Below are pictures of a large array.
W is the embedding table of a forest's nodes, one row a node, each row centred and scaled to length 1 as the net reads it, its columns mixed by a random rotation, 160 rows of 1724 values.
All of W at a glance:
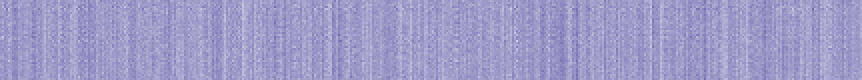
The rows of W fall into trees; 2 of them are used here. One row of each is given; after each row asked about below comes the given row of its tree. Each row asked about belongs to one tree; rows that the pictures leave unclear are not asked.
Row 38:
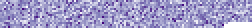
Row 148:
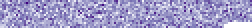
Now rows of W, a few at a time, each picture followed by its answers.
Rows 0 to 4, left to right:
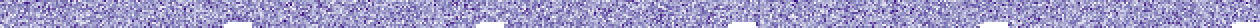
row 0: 148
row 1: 38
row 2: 38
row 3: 148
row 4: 148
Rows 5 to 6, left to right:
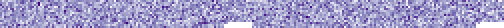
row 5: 38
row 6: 38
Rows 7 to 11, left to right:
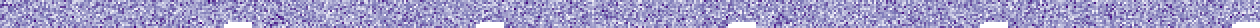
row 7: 148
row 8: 148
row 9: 38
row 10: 148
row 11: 38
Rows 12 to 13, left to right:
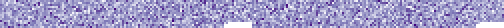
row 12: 38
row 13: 38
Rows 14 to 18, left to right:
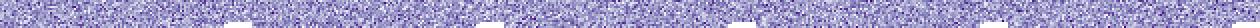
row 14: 38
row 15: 38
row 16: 148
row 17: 148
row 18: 148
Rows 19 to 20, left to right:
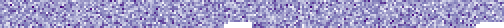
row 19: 148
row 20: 38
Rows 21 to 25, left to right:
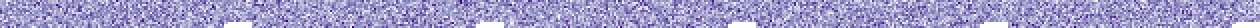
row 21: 38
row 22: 148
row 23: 148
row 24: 38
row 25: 38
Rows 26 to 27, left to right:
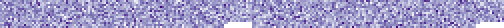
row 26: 38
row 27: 148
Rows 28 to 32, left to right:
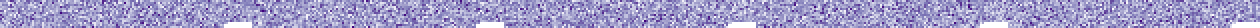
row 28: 148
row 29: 148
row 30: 38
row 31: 38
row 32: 148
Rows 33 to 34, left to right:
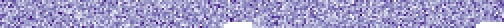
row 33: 148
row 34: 148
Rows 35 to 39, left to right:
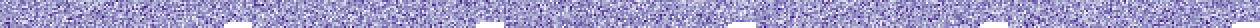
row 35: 38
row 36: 148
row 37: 38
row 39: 148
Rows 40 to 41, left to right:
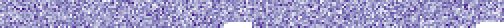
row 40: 38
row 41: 38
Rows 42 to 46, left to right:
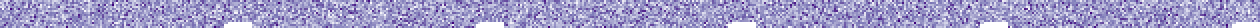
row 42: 38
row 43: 148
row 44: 148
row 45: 38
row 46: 38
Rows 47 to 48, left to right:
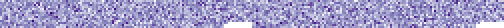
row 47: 38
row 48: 38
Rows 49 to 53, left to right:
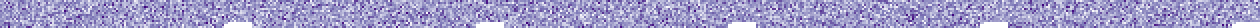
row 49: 38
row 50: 148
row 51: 148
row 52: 38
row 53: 38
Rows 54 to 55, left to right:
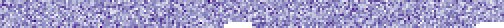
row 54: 148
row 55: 38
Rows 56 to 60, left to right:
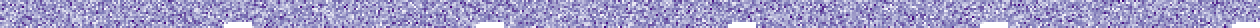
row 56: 148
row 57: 148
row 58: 148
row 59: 38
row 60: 148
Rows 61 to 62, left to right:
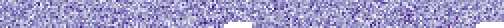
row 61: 38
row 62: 38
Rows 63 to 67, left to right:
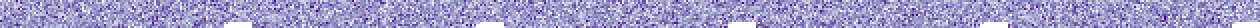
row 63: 38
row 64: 38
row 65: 148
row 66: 38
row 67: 38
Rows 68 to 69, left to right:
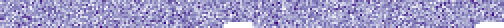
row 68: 148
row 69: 148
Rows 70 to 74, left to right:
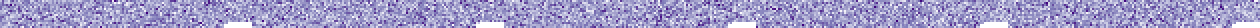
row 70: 148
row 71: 148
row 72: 38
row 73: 38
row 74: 38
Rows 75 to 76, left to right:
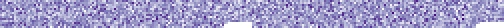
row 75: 38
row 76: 38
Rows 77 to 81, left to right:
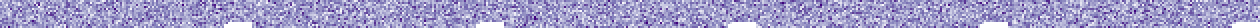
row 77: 38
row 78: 38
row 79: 148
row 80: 148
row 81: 148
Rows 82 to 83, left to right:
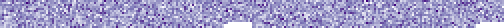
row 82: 148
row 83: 148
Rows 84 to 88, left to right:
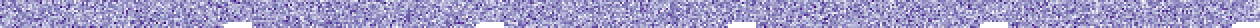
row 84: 148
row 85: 38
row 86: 148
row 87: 38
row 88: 38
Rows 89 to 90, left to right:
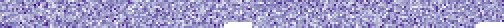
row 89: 38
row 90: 148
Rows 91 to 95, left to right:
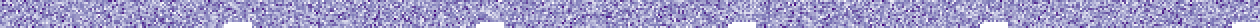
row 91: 148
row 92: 38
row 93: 38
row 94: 38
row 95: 148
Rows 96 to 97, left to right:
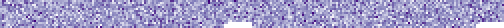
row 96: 148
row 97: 148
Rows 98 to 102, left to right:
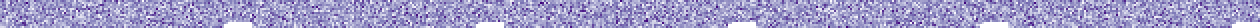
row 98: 148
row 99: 148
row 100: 38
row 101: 148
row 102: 148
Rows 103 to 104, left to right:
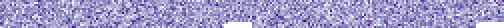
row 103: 148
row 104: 148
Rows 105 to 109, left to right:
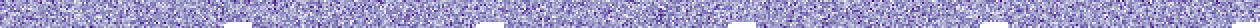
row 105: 148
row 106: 38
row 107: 38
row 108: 38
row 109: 148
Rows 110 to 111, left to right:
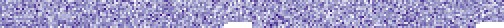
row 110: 38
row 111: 148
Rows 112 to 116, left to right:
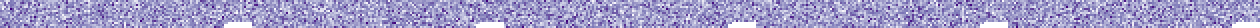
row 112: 38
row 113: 148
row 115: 38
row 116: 38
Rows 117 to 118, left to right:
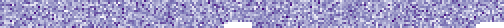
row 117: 148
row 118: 38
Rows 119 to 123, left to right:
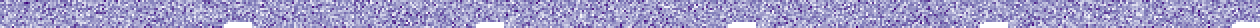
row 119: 148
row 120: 148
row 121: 148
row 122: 148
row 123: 148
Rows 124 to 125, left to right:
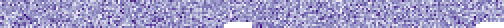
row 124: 148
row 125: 38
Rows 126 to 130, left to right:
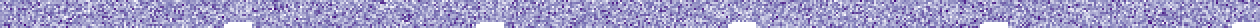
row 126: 38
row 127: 38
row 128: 38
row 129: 148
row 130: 148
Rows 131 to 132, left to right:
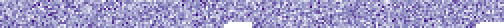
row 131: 38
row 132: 38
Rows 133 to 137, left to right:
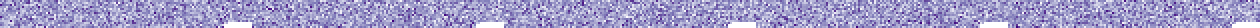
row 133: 148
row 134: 38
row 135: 38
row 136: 148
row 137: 38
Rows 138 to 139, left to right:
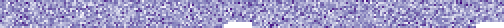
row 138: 148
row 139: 148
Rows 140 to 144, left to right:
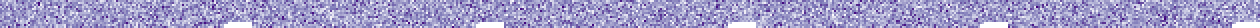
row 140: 38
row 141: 148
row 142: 38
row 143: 148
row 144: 38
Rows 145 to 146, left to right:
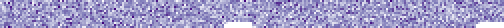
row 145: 38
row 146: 148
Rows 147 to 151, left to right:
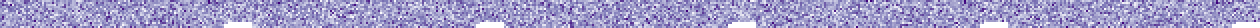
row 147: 148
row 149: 38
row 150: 148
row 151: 148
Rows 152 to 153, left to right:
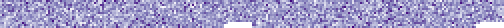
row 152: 148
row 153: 148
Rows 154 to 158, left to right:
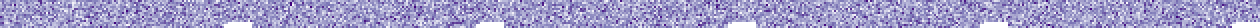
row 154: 148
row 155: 38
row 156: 38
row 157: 148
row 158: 148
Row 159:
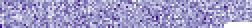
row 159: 38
